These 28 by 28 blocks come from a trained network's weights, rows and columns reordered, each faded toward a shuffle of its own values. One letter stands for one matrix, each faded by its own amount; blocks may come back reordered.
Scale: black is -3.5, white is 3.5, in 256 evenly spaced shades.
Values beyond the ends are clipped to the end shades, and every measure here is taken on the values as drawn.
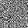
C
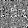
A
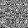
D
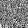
D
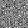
C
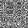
D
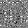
A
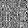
C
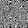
A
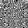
C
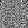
C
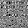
A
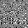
A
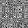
C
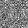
D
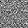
D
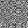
C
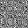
C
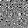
A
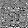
A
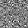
C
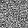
D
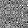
C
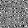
A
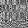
C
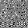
A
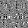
A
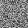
D
